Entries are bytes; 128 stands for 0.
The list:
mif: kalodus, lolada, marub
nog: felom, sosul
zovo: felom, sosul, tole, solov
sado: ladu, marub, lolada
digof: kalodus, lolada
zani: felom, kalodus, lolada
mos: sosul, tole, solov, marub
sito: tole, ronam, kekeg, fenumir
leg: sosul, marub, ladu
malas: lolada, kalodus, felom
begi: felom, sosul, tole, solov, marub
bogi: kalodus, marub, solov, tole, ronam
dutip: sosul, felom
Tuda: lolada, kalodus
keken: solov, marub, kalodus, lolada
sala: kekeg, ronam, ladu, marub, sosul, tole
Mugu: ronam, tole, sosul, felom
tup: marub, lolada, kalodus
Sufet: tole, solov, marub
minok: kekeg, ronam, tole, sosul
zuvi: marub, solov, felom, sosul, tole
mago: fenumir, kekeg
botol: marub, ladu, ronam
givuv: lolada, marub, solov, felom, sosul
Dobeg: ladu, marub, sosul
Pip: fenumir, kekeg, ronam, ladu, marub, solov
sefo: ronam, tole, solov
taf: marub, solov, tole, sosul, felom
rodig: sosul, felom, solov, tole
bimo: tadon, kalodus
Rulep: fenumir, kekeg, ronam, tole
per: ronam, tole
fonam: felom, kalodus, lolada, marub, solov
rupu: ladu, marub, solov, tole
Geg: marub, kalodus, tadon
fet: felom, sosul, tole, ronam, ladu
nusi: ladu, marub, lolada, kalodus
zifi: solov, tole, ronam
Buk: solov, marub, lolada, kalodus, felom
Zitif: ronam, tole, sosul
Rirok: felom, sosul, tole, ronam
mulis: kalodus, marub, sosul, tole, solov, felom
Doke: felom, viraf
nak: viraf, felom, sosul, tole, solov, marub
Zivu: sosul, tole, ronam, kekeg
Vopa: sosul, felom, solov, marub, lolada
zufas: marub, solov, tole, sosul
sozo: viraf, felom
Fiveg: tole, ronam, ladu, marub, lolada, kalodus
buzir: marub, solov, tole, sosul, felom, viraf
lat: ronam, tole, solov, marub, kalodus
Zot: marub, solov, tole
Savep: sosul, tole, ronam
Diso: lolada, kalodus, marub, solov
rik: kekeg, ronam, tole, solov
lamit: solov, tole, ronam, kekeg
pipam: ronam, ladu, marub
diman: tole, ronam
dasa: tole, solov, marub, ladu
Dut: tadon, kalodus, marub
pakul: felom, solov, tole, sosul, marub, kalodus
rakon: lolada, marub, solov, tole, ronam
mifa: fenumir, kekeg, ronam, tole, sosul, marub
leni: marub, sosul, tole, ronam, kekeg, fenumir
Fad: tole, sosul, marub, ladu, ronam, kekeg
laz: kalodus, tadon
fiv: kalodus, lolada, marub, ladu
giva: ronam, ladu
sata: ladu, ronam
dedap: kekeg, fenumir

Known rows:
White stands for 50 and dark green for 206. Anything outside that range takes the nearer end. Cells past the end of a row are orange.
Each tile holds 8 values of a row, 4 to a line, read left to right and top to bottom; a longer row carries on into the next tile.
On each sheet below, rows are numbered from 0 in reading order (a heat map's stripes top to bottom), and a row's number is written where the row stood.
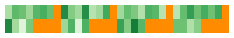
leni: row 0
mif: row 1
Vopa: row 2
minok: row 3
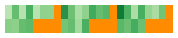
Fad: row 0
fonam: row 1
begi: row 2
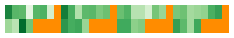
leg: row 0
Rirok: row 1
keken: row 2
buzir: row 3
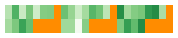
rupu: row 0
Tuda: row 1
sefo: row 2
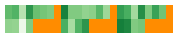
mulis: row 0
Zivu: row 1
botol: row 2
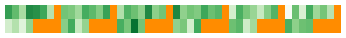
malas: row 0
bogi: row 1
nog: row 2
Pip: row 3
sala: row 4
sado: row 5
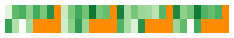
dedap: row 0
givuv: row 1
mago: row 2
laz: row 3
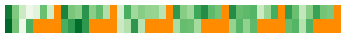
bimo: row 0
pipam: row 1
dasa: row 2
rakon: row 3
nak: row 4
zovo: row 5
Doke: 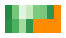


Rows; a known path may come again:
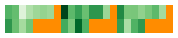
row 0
pakul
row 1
Savep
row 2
Zivu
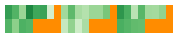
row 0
Mugu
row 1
fiv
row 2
begi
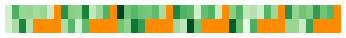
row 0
dasa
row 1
mif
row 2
mos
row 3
leg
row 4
tup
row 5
Pip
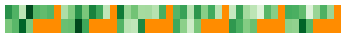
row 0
sata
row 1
Zitif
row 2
mago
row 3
taf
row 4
Zot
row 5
rodig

